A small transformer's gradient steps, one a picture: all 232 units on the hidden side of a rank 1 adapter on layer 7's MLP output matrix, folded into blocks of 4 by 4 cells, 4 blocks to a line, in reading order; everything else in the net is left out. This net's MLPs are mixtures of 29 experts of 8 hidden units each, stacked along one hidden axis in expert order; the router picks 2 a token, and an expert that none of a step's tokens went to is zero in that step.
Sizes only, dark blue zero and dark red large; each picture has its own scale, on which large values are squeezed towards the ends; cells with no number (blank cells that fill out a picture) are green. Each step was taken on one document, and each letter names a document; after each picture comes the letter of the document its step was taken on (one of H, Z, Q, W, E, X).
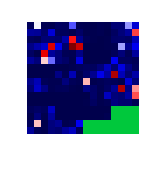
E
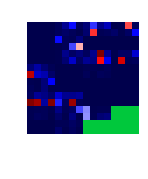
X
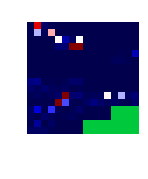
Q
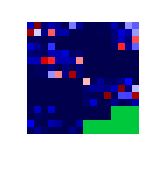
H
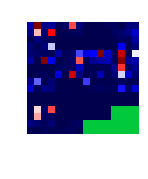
H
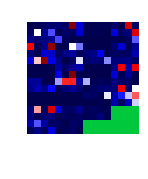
E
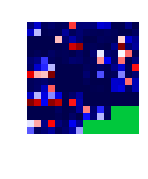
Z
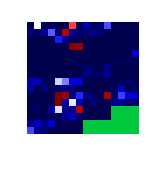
Q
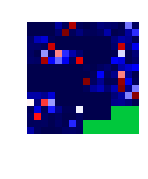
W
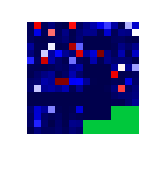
E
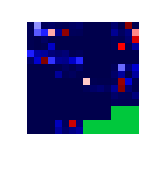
W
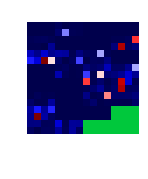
W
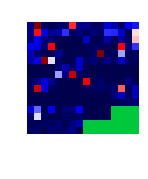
H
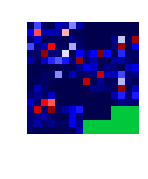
H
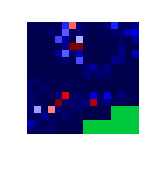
Q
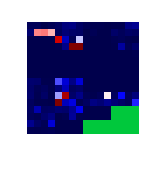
Q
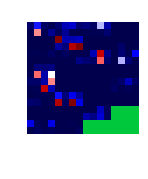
Z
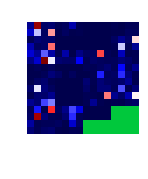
H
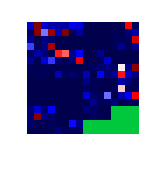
W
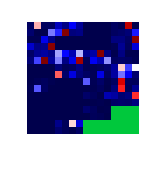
W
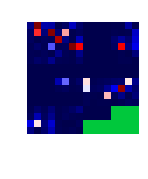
E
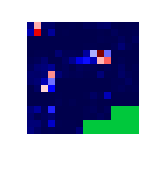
Z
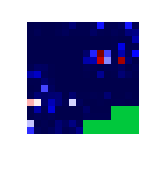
X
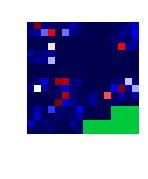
E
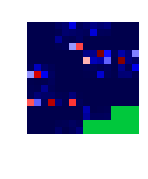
X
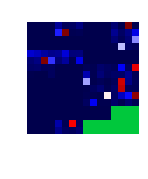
W
